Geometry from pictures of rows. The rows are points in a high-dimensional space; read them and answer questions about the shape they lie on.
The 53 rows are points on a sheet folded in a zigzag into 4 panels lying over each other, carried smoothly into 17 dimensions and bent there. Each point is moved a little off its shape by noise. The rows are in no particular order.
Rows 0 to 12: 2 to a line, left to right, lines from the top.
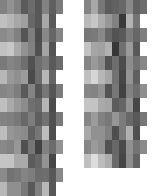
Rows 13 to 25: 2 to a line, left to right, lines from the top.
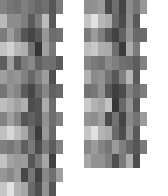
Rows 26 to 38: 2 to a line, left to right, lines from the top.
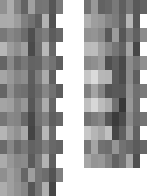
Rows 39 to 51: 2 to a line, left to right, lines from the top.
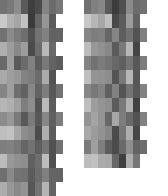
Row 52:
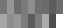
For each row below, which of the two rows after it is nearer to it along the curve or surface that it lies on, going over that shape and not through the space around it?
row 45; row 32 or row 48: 48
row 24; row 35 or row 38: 38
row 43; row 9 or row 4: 9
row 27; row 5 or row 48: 48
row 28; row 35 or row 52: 35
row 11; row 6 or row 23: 6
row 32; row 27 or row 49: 49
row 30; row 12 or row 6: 12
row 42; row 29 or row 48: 48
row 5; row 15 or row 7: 15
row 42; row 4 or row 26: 4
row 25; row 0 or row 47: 47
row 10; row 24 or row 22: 22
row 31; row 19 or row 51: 19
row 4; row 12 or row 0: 12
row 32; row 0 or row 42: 42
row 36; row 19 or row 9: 19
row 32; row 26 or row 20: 20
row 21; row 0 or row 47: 47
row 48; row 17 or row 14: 17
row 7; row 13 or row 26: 26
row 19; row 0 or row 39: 39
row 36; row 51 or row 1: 51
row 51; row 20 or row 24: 20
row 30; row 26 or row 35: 35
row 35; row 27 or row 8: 8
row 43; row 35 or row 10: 10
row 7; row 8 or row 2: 2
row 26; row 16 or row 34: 16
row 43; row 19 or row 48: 48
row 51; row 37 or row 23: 23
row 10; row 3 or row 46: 46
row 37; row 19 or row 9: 9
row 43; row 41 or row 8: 8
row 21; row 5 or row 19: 5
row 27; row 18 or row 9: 9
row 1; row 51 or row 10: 10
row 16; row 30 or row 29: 29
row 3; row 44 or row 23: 44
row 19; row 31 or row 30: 30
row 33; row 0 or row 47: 47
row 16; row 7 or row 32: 7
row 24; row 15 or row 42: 42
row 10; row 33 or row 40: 33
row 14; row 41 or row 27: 27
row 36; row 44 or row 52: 44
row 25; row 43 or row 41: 43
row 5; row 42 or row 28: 42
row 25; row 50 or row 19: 50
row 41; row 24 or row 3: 3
